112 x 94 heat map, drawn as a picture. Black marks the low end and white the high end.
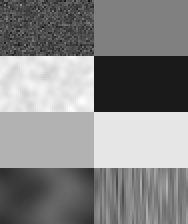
It is made of 4 by 2 panels. Panel 1,1: low, fine-grained. Panel 1,2: middling, flat. Panel 2,1: very high, blotchy, faint in contrast. Panel 2,2: very low, flat. Panel 3,1: high, flat. Panel 3,2: very high, flat. Panel 4,1: low, smooth. Panel 4,2: middling, streaked downward.
